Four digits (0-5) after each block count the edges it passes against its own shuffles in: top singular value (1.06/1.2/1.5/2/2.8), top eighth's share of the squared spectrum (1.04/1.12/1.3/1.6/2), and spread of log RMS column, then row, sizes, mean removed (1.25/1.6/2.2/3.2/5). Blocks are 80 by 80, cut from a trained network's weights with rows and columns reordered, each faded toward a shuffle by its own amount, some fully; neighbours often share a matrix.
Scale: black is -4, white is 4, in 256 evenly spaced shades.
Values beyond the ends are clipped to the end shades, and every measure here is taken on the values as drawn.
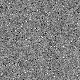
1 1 0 0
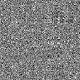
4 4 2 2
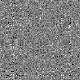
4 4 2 2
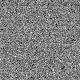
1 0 0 0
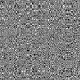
4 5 2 2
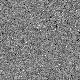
0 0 0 0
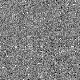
2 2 1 1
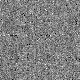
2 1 0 1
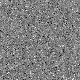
0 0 0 0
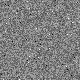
0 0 0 0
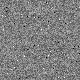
0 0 0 0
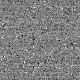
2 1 0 0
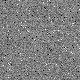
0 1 0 0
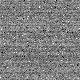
3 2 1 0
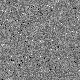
0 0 0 0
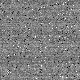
2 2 1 0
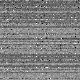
5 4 2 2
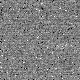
2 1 0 0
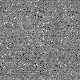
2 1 0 0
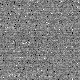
2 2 1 0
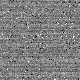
3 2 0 1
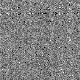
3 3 1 2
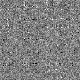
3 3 1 2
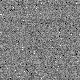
1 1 0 0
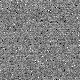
1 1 0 0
